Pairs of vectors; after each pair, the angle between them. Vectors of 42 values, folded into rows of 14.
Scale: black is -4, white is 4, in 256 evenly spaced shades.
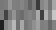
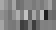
partly opposed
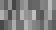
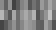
nearly parallel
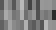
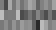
orthogonal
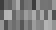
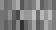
partly aligned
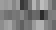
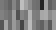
partly opposed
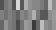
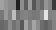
partly opposed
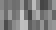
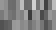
partly aligned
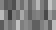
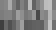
orthogonal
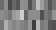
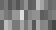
nearly parallel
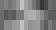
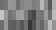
partly opposed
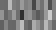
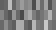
nearly parallel
